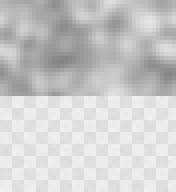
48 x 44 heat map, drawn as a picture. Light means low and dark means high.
The table splits into 2 rows of 1 panel. Panel 1,1: low, blotchy. Panel 2,1: very low, checkered, faint in contrast.
